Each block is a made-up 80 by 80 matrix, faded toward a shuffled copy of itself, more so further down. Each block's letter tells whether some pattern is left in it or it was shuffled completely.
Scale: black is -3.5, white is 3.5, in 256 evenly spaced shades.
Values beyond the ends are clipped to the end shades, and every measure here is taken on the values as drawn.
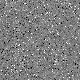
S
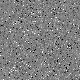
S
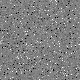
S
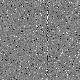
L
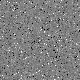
S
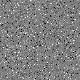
L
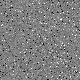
S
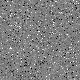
S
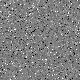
S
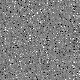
L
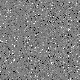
L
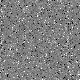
L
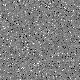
S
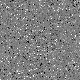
S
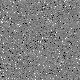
S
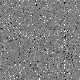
L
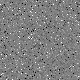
S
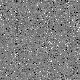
L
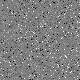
S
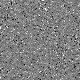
S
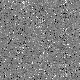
L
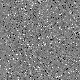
L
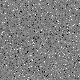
S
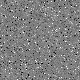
S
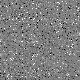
L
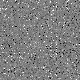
L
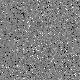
L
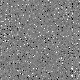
L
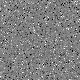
S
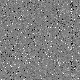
L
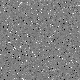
S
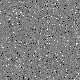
L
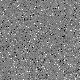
L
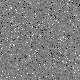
S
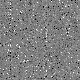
L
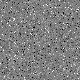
L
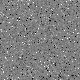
S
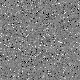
L
